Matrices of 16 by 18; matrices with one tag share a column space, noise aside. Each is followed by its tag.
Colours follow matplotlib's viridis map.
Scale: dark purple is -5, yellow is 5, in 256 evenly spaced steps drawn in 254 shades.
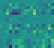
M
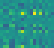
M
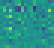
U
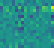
U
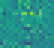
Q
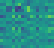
U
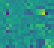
M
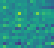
Q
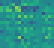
U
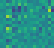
U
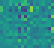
U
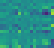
M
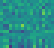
M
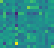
Q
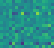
Q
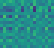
U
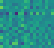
Q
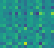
Q
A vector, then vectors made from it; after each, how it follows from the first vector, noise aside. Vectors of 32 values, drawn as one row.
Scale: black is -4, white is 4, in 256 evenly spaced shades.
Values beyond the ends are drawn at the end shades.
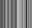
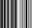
scaled up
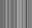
shrunk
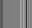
partly zeroed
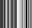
scaled up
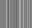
partly zeroed
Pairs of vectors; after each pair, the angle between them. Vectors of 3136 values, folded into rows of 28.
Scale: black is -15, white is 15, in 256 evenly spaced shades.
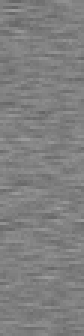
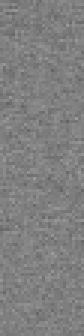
partly aligned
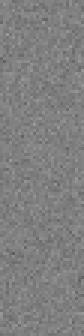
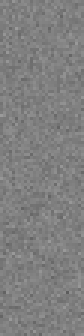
partly opposed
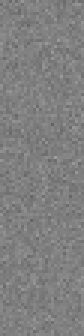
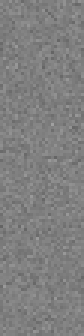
nearly opposite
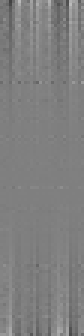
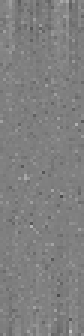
partly opposed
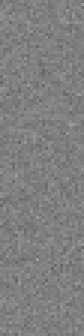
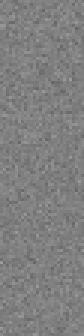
partly aligned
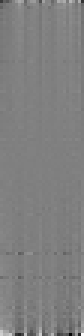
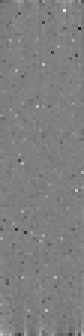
partly aligned
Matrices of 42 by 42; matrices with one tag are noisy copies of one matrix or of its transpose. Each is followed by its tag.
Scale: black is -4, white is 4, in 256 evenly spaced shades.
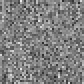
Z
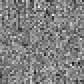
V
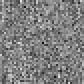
Z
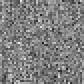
Z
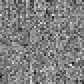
V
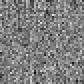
V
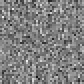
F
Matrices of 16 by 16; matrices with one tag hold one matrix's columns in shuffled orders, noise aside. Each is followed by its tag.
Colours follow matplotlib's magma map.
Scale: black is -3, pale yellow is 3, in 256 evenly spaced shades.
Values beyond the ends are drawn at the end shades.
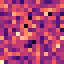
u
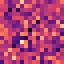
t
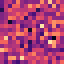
t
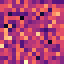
u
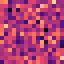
t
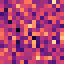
t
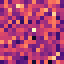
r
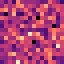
u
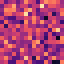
r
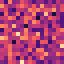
u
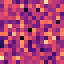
t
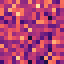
r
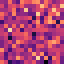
r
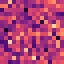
t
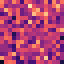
r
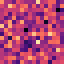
t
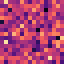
t
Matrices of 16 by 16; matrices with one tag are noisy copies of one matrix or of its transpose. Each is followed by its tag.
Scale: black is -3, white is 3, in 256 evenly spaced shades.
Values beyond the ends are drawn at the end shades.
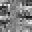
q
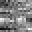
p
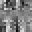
q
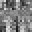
q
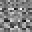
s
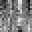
p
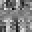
q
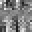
q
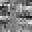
q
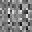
s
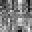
p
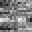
p
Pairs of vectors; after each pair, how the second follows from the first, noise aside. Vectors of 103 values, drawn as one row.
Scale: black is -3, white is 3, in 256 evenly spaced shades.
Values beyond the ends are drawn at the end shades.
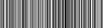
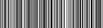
negated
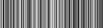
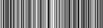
copied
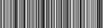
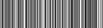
negated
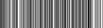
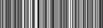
shuffled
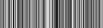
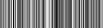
copied
